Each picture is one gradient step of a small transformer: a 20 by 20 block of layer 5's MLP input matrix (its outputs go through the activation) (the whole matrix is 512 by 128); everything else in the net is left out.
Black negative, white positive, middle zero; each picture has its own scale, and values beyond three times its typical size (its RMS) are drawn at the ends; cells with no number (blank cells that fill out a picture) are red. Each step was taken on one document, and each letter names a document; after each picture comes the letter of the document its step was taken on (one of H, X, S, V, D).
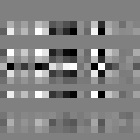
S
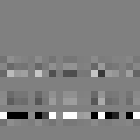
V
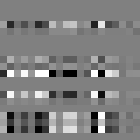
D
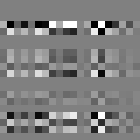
D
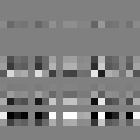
V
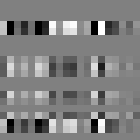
D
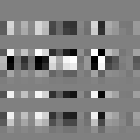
S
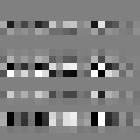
D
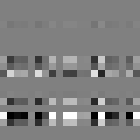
V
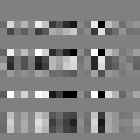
S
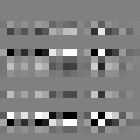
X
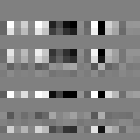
S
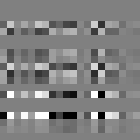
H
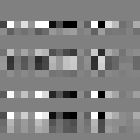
S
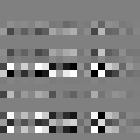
X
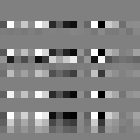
S
